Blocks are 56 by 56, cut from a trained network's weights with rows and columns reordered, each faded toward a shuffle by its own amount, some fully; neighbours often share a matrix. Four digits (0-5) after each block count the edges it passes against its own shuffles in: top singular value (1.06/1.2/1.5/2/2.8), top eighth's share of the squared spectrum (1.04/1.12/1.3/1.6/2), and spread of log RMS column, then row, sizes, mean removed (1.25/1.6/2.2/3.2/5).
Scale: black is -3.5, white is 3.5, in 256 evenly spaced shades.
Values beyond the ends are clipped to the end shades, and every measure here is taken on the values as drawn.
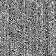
2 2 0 0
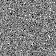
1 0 0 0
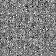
1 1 0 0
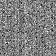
2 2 0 0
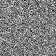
1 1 0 0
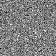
2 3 1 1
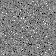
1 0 0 0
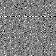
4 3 2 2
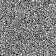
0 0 0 0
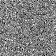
0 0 0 0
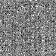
2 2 0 1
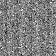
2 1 0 0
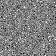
0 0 0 0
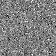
0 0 0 0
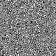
0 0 0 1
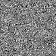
1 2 0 2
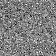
1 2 0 0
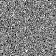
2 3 0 0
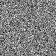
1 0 0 0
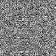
3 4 1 2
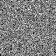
1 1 0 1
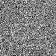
1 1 0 0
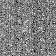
2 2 0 1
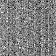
3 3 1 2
